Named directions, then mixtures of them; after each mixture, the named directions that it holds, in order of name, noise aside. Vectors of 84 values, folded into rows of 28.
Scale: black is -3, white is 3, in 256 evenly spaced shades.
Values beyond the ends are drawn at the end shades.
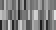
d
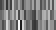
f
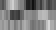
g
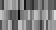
d, g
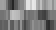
g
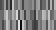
f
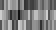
d, g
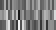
d, f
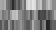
d, g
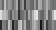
d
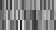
f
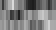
g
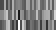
d, f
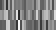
d, f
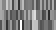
d, f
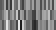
f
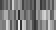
f, g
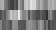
d, g
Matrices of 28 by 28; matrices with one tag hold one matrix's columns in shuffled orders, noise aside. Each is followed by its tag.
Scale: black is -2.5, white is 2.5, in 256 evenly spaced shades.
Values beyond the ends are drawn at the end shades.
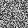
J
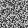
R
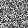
R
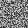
J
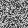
R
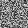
J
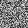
J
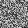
J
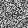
J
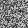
R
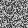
R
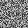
J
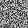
J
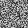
J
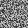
R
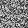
R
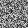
R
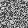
J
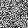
J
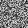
J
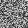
J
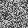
J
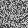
R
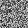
R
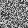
J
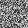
R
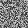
J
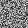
J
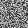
J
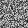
R
